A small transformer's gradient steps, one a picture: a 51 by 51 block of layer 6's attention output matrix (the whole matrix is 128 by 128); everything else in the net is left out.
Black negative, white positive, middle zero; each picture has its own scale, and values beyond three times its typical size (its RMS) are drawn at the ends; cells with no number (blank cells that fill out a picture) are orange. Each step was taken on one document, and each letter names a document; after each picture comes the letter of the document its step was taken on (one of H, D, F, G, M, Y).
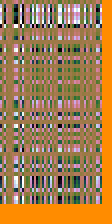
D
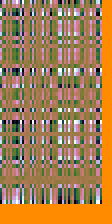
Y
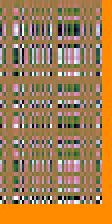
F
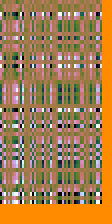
Y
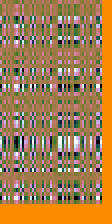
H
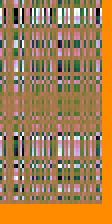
D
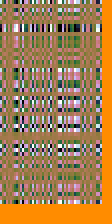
F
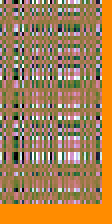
F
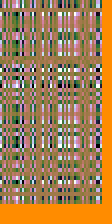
Y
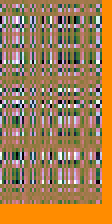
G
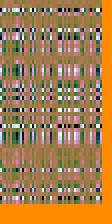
Y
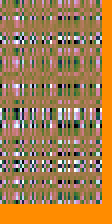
H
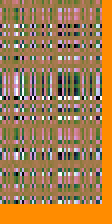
H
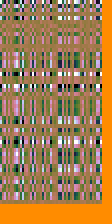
H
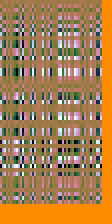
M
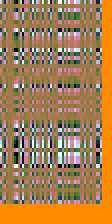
F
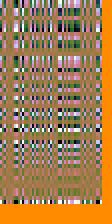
F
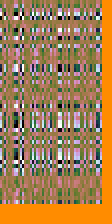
D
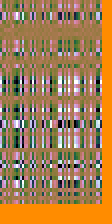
H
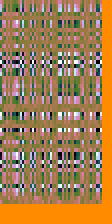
Y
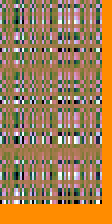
H
